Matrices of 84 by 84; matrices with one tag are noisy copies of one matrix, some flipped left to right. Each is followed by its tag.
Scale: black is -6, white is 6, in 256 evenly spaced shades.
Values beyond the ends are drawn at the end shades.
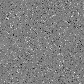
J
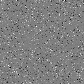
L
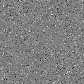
L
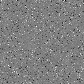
L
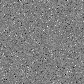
L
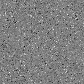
J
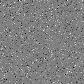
L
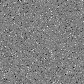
L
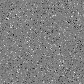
J
